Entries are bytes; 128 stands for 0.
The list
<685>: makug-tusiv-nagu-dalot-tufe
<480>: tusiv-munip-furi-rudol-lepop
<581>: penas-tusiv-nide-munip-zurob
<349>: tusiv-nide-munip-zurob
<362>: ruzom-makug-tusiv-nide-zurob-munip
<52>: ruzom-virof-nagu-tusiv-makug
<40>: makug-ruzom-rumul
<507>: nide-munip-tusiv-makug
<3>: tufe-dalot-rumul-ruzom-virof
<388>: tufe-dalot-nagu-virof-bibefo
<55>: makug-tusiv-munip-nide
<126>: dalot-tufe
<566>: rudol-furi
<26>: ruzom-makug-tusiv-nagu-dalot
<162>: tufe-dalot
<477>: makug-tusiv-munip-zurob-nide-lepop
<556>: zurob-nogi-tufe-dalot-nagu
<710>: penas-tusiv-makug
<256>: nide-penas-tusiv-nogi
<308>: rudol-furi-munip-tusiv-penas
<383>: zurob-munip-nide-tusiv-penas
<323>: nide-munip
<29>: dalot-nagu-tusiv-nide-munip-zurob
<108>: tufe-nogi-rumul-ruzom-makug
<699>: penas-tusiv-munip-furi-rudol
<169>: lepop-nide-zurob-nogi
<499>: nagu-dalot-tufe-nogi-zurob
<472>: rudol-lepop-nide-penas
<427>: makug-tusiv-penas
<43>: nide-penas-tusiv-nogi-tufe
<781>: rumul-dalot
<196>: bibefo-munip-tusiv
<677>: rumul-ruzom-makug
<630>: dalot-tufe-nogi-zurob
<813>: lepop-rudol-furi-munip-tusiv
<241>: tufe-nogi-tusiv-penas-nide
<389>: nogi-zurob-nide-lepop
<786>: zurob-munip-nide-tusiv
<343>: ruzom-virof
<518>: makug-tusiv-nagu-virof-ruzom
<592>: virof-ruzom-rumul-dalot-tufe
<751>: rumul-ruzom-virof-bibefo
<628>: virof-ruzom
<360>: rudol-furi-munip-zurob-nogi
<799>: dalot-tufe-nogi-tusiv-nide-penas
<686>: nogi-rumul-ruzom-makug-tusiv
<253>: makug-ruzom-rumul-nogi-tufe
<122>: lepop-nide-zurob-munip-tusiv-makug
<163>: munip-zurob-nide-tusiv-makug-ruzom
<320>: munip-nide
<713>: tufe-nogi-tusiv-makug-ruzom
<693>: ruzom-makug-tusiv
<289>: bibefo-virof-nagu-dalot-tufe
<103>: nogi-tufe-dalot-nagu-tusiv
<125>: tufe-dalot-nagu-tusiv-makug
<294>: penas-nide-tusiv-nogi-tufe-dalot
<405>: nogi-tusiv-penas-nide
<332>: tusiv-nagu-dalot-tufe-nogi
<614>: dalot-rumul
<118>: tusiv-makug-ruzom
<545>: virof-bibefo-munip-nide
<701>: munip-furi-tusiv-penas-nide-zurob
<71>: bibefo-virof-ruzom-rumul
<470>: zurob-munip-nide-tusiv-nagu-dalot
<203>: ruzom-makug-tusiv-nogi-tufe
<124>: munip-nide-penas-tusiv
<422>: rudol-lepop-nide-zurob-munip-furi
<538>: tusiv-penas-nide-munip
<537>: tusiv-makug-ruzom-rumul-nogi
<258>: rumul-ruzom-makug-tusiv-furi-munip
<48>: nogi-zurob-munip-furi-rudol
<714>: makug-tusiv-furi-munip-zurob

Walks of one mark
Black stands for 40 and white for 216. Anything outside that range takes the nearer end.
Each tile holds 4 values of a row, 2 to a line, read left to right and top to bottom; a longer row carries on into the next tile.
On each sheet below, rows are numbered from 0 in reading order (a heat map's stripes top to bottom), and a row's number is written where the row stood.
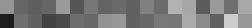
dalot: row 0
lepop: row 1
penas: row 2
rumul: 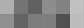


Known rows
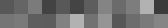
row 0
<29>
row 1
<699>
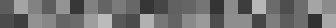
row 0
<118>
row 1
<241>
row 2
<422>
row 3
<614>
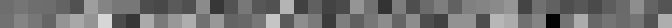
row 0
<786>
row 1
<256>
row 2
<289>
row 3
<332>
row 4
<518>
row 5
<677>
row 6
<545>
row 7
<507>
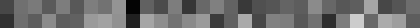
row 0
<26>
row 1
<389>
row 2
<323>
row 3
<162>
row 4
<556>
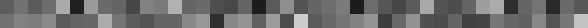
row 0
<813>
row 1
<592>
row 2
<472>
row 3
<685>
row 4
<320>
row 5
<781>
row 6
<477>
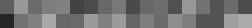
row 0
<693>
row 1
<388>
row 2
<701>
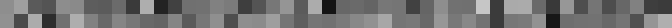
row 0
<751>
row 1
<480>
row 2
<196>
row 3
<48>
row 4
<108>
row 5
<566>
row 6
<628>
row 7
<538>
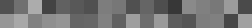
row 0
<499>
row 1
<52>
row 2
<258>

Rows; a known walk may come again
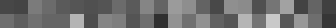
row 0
<55>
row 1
<162>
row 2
<71>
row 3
<103>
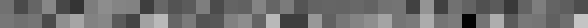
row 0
<538>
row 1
<383>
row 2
<470>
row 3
<294>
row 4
<108>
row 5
<545>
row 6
<122>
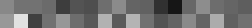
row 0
<43>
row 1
<203>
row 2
<125>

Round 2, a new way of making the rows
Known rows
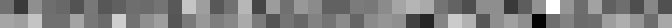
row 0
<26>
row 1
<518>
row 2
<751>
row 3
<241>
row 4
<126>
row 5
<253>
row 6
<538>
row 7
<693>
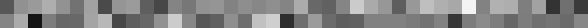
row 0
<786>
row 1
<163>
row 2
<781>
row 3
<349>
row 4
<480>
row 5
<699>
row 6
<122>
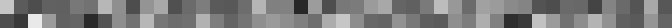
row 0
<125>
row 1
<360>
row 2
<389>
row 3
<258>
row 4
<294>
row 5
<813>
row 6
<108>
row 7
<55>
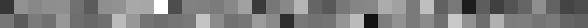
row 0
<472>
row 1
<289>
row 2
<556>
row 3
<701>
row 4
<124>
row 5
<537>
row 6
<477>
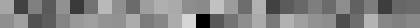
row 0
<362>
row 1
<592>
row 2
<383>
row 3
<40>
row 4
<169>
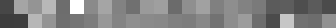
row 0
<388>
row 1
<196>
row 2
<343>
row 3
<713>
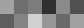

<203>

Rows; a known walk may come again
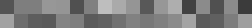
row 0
<405>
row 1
<480>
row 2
<362>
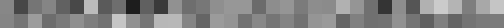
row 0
<118>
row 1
<537>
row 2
<614>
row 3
<343>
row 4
<507>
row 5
<48>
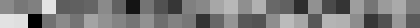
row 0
<581>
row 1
<714>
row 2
<323>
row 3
<686>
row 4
<320>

